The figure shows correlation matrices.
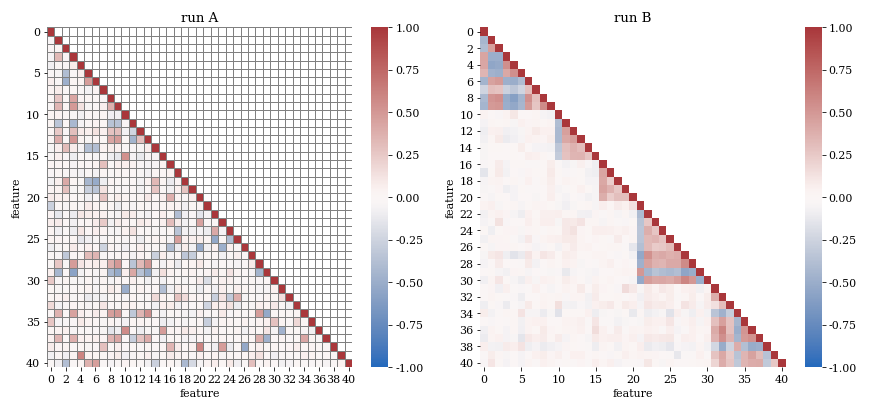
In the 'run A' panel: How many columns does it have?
41
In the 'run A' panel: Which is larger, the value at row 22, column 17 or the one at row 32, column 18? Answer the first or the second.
the second
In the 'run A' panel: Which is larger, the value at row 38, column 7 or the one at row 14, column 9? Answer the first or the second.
the first
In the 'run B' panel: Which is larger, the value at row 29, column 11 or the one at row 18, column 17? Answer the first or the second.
the second
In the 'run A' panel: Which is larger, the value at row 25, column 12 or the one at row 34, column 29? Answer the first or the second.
the first
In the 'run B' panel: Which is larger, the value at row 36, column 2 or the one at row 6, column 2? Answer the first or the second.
the second
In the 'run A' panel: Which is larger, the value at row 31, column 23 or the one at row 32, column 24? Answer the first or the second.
the first
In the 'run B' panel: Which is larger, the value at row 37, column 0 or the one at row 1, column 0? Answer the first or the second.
the first
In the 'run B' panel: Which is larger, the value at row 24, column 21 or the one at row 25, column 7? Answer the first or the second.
the second
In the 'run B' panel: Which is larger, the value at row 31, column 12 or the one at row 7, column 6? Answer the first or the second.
the second
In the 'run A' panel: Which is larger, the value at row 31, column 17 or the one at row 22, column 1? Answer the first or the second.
the first
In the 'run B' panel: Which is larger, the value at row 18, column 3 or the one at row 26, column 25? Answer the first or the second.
the second
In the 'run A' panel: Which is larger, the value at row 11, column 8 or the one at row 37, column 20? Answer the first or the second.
the second
